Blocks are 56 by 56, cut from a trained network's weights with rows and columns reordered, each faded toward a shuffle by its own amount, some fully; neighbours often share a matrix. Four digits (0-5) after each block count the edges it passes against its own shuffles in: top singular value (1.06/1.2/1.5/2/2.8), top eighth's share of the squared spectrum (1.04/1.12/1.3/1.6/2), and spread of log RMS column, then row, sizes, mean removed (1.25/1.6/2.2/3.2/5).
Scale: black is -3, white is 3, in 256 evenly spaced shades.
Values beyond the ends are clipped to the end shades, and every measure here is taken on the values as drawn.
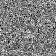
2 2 0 0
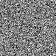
0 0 0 0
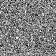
0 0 0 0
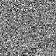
3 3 1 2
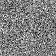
0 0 0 0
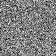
0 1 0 0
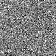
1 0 0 0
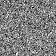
0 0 0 0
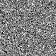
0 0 0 0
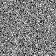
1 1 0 0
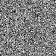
1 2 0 0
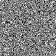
2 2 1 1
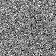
1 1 0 0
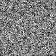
1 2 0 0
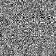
3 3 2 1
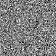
2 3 1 1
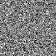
2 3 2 1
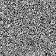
2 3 1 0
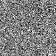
2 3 1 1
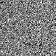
2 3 1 2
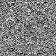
2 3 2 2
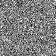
2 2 1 1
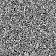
1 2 0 0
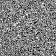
0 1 0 0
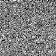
3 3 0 2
